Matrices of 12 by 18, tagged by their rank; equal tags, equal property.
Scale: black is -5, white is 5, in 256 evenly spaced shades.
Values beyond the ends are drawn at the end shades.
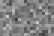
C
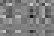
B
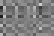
B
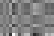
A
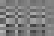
A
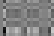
A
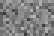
C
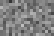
C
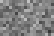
C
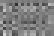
B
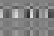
A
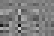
B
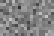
C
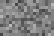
C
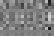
B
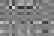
B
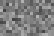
C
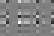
A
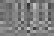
B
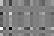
A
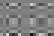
A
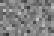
C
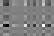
A
